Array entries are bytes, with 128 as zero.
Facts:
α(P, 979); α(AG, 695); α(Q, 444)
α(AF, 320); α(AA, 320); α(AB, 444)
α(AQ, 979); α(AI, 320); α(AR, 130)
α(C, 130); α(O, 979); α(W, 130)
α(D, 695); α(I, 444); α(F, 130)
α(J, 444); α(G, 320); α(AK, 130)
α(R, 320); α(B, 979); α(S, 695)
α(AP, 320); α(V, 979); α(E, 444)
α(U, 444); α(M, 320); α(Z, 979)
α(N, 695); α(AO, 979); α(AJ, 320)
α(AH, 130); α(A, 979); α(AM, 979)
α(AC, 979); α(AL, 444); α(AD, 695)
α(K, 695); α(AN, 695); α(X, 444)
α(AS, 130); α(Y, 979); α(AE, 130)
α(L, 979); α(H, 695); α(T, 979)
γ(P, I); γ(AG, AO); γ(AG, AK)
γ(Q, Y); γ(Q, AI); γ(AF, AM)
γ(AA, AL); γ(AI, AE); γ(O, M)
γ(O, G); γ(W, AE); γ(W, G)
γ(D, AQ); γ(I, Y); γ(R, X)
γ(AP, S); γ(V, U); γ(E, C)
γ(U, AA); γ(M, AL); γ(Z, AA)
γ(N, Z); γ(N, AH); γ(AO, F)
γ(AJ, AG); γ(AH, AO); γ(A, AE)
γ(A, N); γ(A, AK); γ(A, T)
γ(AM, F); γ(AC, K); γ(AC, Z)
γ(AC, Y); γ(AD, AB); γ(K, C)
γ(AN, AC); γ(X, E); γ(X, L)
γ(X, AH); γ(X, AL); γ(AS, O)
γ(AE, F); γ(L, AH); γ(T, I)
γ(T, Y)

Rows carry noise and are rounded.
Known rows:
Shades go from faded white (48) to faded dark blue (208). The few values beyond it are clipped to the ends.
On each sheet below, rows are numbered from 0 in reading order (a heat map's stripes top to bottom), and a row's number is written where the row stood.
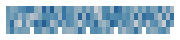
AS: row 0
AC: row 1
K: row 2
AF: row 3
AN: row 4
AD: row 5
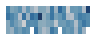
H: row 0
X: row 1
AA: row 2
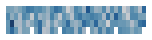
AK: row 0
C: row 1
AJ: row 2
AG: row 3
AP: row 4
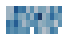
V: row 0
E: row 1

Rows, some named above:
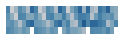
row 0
AP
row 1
AP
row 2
G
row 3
A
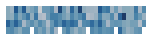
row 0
Z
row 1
AA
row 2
Y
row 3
V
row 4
J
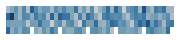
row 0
U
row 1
N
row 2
AD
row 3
AI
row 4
M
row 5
AQ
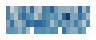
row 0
AI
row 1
A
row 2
I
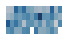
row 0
L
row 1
Q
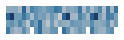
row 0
I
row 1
AR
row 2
AB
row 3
AL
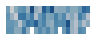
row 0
R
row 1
O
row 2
AH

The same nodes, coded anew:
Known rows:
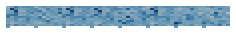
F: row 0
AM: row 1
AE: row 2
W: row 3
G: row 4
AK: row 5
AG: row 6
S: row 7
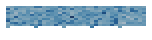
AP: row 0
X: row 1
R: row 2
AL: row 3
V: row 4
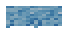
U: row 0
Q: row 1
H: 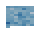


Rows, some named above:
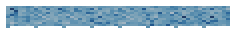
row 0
AH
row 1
AQ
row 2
O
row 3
AP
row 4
B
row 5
J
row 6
R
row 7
G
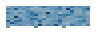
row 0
G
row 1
AB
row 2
AR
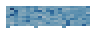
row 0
C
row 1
A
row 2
I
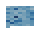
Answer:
G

